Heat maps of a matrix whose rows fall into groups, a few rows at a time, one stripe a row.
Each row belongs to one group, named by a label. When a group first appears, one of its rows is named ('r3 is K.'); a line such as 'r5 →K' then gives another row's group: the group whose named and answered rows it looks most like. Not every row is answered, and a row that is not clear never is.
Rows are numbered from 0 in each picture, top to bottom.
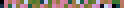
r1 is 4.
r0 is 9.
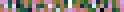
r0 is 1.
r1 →1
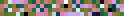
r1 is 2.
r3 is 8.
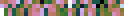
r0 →8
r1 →1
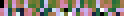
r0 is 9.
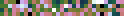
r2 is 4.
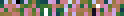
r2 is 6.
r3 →6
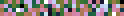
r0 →6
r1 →2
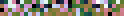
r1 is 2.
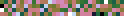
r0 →6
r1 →9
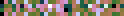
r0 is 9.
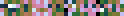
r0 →1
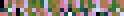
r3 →1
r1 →9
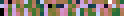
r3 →9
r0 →4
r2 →9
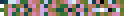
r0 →8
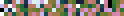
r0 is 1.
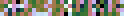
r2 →1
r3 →1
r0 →1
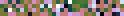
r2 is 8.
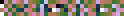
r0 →9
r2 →2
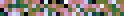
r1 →2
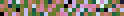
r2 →1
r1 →2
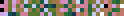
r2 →9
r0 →9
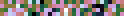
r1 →8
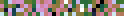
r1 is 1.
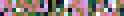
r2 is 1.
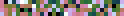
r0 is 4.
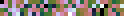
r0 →9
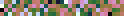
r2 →9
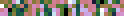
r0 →8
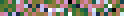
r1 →4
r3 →1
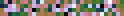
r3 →2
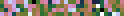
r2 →8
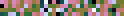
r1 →9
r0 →6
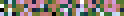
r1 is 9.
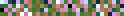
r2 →9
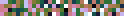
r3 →2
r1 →6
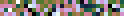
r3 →2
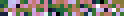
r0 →8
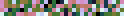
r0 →6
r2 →2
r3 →1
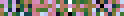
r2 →1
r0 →1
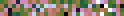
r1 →6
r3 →2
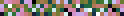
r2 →2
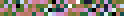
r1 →1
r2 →6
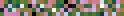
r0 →2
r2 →4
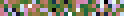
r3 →1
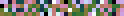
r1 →9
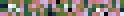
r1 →8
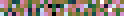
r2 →4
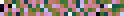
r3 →1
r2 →9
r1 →4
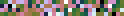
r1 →4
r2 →1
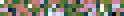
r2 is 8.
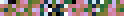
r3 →6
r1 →6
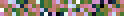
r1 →8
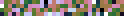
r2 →8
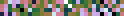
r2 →2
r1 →1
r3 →4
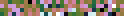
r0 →4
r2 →8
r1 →6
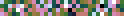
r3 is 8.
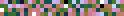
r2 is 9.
